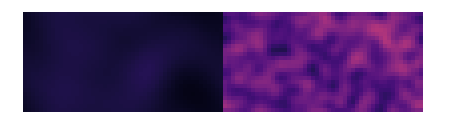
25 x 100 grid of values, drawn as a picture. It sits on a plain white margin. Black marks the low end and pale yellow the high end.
It is made of 1 by 2 panels. Panel 1,1: very low, smooth, faint in contrast. Panel 1,2: low, blotchy.
